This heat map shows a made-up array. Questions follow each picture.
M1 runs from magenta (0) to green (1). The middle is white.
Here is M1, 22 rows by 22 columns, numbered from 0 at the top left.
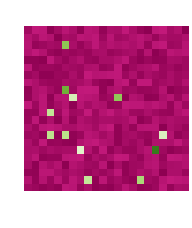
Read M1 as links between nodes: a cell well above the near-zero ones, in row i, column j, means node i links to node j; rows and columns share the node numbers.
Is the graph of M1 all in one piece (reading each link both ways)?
no
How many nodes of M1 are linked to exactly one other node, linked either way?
8
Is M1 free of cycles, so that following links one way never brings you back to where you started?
yes
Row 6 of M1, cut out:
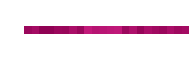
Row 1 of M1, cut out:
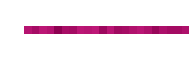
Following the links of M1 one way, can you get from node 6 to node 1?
no
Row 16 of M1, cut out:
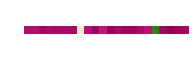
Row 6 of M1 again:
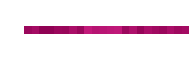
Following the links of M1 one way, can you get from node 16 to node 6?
no
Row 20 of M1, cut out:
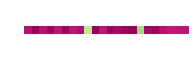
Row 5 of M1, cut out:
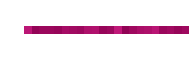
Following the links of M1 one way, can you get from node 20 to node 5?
yes
